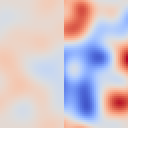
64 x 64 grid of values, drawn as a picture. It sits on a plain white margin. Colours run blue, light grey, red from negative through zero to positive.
No lone cell stands out from its neighbours. The left part is calmer, up to a seam about 50% of the way across. No regular stripes run through it. Neither half mirrors the other.
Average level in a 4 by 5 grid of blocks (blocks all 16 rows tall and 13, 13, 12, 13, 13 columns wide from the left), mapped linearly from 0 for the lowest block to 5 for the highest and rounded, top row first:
33552 / 43303 / 43103 / 33205
